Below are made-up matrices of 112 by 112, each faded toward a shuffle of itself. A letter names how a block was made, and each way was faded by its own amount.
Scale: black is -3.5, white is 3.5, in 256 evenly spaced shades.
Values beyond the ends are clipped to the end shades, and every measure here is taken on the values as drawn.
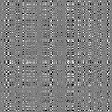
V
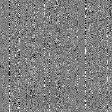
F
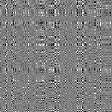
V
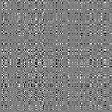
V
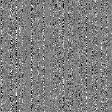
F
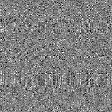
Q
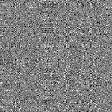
Q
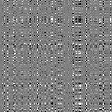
V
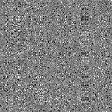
Q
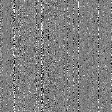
F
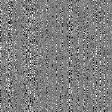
F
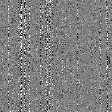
F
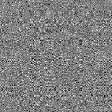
Q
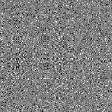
Q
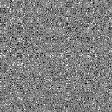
Q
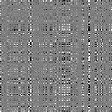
V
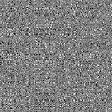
Q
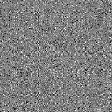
Q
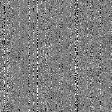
F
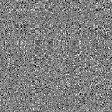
Q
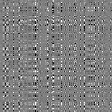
V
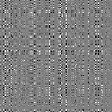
V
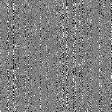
F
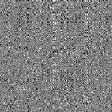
Q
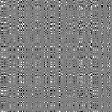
V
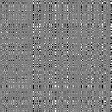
V
